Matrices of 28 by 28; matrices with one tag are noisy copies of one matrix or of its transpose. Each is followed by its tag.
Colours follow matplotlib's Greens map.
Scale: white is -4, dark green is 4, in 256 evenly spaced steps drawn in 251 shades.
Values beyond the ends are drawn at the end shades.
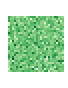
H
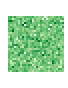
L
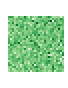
H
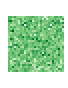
L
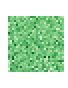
H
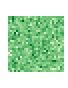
L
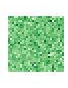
H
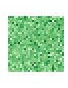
H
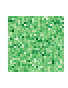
L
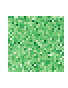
H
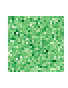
L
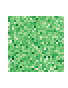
H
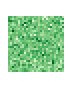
L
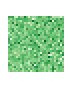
H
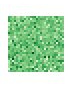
H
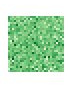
H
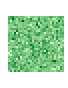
L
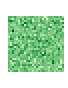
L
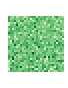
H
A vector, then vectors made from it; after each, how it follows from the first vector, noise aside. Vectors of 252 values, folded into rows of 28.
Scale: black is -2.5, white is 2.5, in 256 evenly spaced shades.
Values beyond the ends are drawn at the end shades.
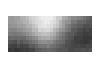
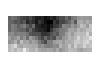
negated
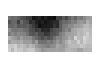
negated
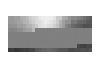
partly zeroed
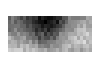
negated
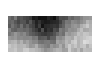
negated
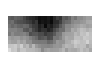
negated
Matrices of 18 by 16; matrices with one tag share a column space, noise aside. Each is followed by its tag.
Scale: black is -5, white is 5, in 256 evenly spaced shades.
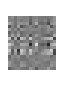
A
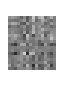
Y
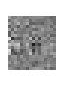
A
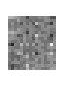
Y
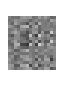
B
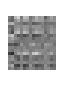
Y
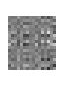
B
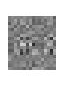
A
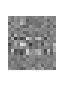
A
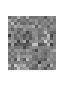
B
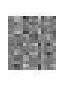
Y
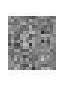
B
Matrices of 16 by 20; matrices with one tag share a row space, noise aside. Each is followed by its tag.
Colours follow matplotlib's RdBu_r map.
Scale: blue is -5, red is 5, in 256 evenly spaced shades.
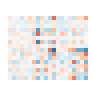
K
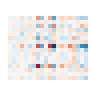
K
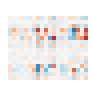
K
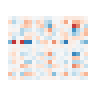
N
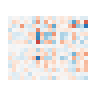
K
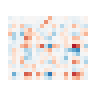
N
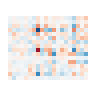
K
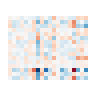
K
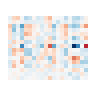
N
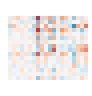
K
